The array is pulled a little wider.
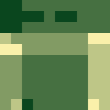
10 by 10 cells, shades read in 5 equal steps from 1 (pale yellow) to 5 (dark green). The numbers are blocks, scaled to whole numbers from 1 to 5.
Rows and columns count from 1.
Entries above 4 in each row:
2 6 2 0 0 0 0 0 0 1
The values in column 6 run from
3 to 5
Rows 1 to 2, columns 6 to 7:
4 4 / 5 5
